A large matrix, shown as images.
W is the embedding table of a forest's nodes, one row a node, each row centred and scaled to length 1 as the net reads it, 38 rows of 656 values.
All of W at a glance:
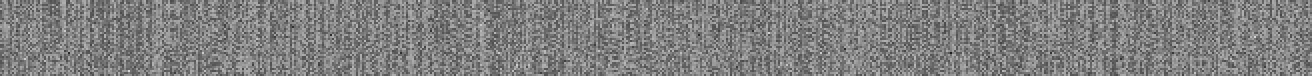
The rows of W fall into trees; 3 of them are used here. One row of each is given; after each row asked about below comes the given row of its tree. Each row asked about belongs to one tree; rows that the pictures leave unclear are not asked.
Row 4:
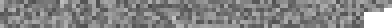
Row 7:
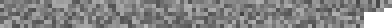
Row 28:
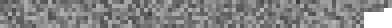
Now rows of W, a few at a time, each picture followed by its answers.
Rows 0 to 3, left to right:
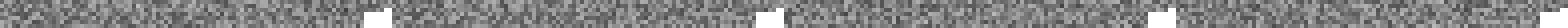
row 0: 7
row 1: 7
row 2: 4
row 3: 7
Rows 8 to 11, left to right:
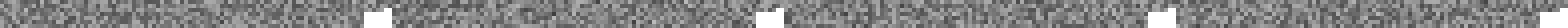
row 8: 7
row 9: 28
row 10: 4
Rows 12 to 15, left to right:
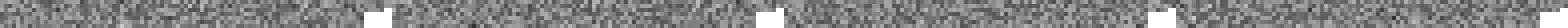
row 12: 4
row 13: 4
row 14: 7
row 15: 7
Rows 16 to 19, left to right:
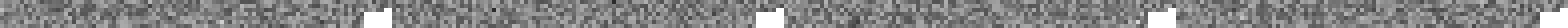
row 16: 4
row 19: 4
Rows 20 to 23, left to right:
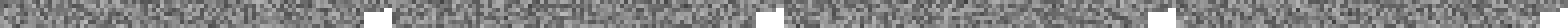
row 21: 4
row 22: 28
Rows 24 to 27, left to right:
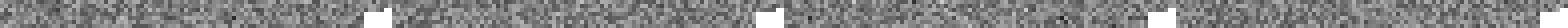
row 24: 4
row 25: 28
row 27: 7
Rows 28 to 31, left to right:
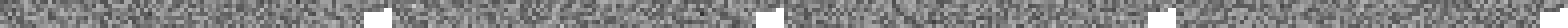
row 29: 28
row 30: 7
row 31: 28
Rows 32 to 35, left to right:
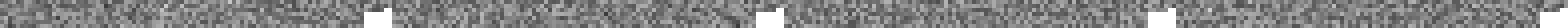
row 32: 28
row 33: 28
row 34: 7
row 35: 28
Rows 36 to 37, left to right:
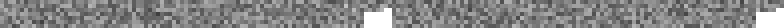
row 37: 7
